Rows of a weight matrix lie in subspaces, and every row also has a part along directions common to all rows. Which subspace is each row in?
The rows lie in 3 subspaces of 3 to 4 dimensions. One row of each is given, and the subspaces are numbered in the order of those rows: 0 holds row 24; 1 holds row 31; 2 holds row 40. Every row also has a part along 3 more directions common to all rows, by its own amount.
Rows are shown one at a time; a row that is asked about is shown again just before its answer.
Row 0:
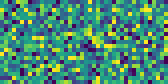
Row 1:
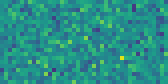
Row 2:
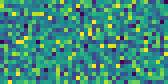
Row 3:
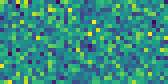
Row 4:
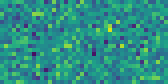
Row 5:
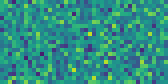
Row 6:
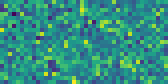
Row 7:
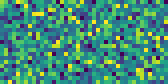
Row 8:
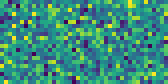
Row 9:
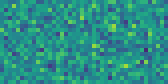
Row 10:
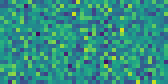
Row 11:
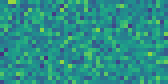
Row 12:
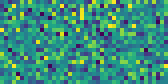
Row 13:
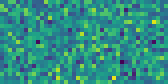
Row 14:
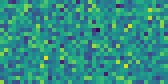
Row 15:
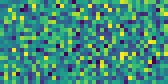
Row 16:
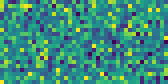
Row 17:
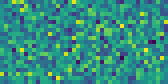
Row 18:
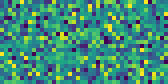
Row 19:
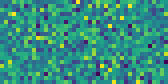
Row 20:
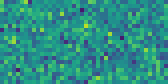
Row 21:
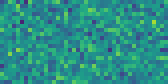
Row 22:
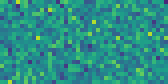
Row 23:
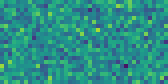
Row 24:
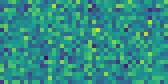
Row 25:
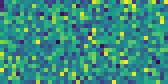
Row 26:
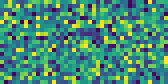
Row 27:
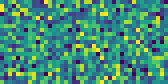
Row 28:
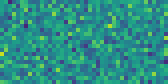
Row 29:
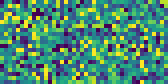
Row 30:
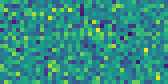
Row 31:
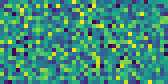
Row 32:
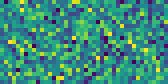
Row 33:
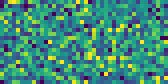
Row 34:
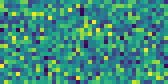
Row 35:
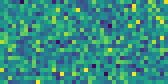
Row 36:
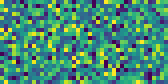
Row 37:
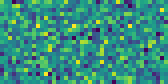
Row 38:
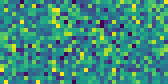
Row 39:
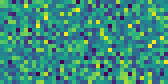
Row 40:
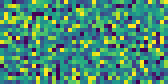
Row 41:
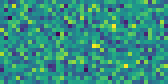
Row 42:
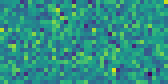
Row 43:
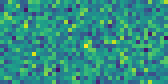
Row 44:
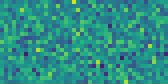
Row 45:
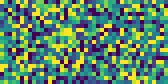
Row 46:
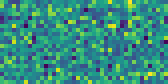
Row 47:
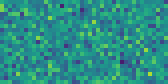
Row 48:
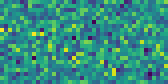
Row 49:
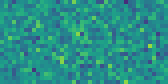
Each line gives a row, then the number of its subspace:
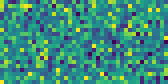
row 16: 0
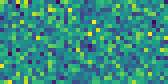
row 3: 2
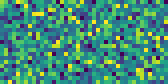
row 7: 2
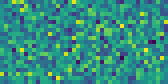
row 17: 1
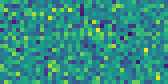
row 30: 0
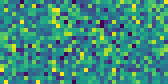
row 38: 1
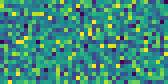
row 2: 1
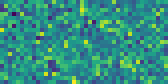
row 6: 2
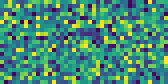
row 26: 0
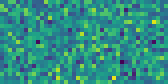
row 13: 2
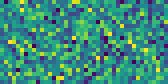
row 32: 1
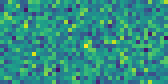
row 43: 0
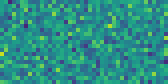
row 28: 0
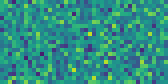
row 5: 2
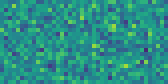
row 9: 0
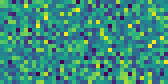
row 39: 2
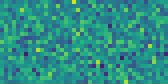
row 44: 1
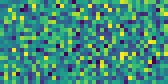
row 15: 1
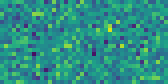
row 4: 2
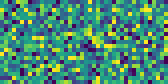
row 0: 0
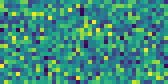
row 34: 1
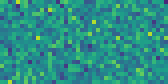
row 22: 2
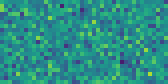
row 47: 2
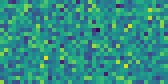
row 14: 0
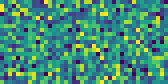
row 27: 2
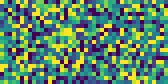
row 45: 2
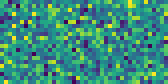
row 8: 0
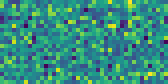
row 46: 0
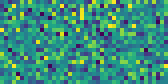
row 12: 0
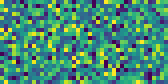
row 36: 1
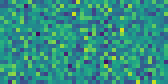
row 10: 2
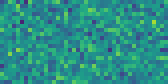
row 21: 2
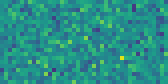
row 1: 1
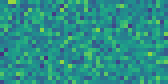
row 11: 0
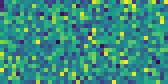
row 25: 1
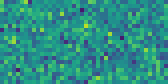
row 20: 1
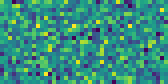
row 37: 1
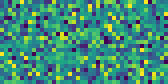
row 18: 0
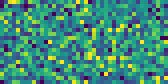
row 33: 0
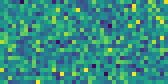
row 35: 1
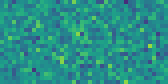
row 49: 1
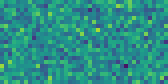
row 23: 0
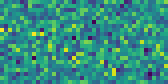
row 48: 1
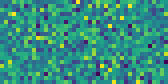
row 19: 2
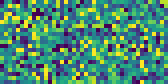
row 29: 2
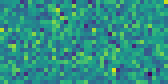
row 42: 1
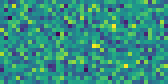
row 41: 0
